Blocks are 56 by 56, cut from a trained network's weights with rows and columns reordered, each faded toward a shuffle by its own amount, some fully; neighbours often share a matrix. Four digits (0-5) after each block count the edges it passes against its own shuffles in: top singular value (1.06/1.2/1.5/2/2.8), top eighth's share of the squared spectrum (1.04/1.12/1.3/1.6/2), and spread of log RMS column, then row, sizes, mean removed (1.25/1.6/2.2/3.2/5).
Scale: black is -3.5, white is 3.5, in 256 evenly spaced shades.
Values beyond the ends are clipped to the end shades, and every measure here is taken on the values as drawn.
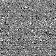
2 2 1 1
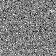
0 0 0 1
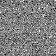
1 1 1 0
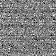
3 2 2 0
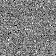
0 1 0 0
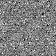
1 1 0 0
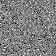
0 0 0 0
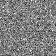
0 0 0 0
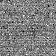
2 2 1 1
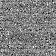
1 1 0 0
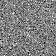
0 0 0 0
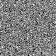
0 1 0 0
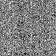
1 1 0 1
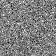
0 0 0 0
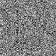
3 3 1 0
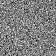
0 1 0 0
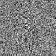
3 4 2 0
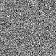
3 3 1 0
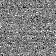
1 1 0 0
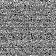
2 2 1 0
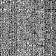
3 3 1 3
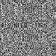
3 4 2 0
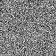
2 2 0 0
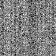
3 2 0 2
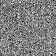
1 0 0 0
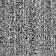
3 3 0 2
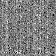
3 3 1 2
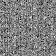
2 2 0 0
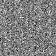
1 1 0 0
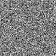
3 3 1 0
